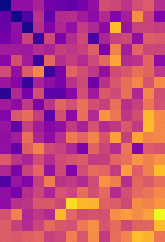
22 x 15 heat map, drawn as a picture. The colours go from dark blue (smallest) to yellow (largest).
There is an overall slope up to the bottom right. No single row or column stands out from its neighbours. The ninth with the highest average is the bottom right. There are no regular stripes.
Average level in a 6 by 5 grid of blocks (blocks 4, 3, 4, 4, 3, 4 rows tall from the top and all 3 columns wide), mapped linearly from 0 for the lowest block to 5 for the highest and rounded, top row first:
0 1 1 2 3
2 2 3 3 3
1 1 2 3 4
2 2 3 3 4
1 3 3 3 4
3 3 4 4 5
